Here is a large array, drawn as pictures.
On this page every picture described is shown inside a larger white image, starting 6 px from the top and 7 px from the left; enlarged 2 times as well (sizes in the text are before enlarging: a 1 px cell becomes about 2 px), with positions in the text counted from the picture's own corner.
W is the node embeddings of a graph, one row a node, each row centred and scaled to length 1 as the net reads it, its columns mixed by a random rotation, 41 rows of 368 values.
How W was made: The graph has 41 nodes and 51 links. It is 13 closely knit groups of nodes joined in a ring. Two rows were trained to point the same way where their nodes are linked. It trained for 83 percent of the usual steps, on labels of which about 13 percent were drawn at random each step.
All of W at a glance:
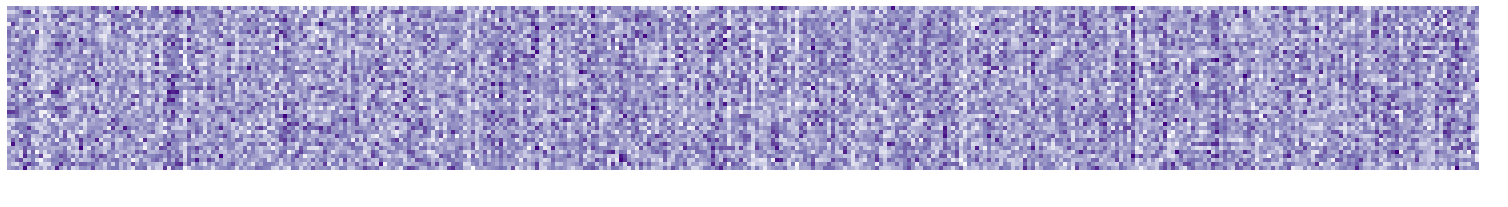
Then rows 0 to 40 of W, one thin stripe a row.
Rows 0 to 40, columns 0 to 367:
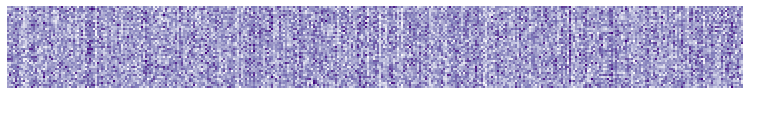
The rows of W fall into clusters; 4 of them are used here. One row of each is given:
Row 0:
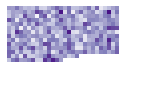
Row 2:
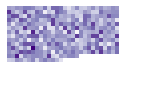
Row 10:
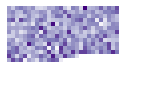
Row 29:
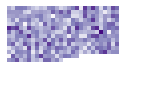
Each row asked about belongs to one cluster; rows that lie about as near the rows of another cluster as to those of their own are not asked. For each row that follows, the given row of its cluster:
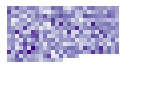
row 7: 2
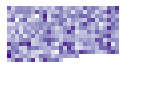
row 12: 0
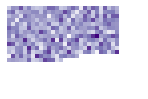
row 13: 29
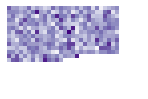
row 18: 0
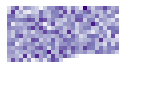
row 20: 10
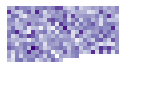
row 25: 2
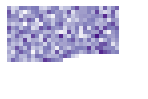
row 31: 29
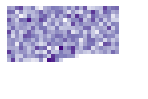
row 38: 10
